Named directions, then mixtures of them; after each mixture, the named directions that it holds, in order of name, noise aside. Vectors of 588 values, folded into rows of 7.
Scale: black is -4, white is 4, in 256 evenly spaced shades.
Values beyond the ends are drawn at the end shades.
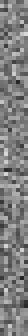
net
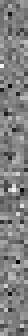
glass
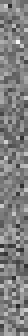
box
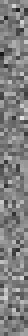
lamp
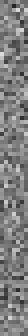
lamp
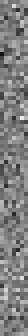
lamp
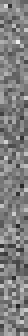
box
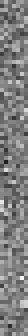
lamp, net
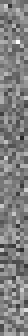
box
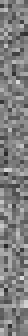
net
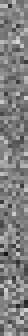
box, net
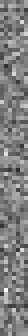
lamp, net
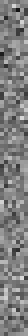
lamp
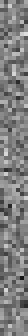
net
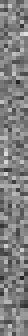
net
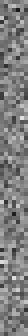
box, lamp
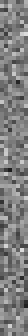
net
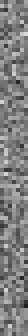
net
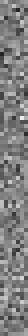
lamp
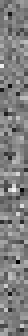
glass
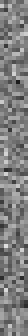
net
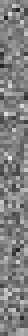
glass, lamp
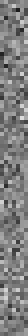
lamp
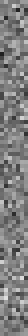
lamp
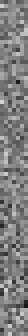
box, net
